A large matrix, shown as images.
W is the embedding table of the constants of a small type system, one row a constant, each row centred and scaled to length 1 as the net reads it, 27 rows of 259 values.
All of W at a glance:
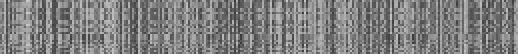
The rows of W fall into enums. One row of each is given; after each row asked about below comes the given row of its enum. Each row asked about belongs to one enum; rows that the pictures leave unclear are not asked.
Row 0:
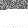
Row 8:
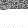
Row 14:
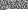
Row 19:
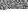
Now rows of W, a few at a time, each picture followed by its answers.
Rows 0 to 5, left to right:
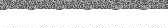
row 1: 14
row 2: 14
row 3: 14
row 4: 8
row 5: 8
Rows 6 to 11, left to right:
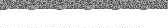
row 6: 0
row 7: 8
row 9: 8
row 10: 14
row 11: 14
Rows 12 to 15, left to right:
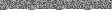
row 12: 0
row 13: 8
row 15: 14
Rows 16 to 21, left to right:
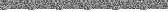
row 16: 8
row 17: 19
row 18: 19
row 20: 14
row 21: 19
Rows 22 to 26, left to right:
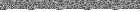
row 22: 0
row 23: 14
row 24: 8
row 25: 0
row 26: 8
